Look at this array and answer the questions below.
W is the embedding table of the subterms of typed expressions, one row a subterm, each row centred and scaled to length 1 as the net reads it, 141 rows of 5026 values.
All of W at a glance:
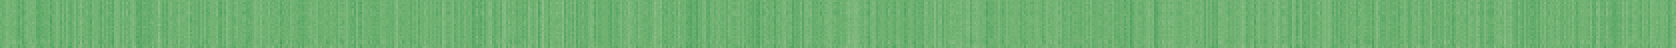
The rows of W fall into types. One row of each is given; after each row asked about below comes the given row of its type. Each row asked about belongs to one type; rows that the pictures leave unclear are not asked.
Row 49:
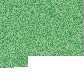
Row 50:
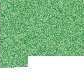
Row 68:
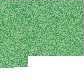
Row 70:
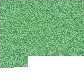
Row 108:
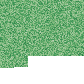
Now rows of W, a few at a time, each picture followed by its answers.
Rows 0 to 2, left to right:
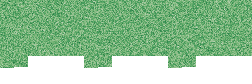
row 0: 108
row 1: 70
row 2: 50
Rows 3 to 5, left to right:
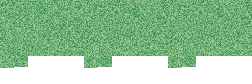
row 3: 108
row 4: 49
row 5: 49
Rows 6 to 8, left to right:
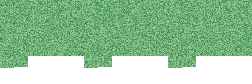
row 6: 108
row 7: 68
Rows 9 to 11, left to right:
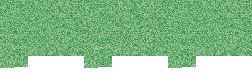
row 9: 70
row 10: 70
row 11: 70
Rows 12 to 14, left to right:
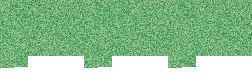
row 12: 68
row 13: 68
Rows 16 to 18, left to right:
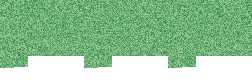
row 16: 50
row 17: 70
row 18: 49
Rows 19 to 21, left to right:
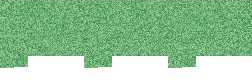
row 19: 50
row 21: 70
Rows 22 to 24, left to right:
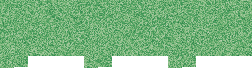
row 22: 49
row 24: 108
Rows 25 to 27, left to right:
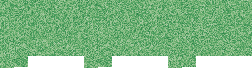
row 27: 108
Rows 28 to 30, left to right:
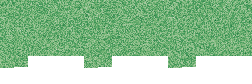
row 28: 108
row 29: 68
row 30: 50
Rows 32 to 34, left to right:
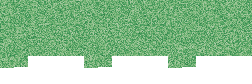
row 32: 68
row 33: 108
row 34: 70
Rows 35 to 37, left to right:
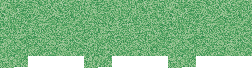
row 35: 68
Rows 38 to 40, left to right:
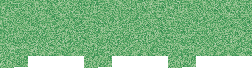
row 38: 70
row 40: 70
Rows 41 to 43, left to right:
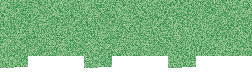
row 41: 68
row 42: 68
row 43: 108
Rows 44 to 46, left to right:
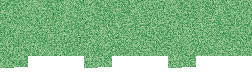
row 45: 68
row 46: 108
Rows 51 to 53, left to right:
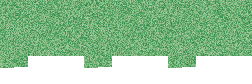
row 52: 108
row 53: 49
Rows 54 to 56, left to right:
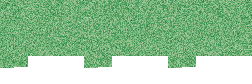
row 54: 49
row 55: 50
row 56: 49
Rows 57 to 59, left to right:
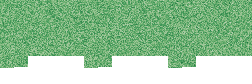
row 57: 49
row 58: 108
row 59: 108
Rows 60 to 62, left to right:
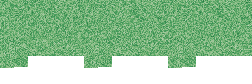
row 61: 49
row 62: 49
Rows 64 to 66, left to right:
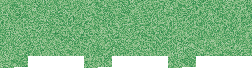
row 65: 68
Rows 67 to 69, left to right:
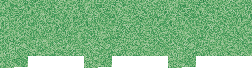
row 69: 68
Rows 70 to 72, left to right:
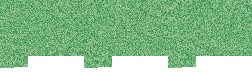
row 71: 68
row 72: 50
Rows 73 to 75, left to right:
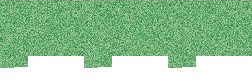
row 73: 108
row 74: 68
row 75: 108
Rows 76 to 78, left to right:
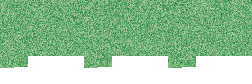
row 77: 50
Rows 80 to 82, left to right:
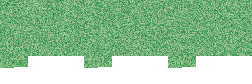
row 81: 68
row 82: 70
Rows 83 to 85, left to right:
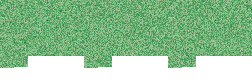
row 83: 50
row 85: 50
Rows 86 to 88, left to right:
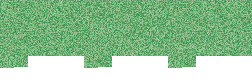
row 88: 70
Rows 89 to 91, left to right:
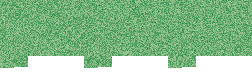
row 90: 49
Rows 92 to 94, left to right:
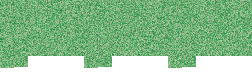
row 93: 49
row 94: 108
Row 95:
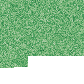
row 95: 50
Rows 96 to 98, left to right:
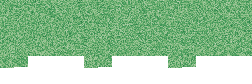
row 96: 49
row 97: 108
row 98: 70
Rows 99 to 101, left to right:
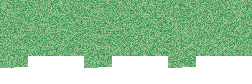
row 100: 70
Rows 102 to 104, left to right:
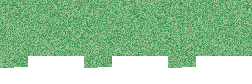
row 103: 49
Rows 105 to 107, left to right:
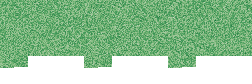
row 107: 50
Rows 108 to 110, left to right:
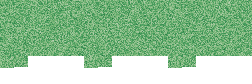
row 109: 108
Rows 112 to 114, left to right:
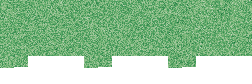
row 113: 108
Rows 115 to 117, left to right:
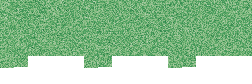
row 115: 68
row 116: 70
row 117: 108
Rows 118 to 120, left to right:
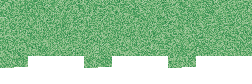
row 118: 50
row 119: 49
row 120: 68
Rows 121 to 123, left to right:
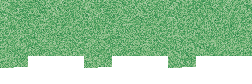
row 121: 68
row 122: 68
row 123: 50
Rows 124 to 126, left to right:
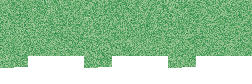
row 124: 108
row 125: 50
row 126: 68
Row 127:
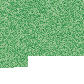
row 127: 68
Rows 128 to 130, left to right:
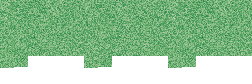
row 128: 68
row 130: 68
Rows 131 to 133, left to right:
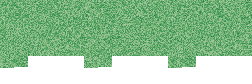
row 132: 68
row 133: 49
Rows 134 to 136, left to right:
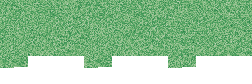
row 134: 49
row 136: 70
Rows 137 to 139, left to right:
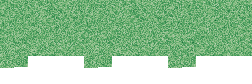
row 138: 49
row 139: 50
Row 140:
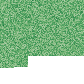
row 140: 68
